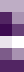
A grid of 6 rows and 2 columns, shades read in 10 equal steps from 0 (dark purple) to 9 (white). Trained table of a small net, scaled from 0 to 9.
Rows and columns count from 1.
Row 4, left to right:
8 9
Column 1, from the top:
6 1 0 8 3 1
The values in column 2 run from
1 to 9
